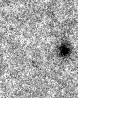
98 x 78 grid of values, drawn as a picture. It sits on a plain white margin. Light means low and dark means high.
One bump rises in the middle right. No regular stripes run through it. No single row or column stands out from its neighbours. The ninth with the highest average is the middle right.
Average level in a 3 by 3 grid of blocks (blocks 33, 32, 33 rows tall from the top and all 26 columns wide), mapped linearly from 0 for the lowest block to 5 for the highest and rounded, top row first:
011 / 005 / 011
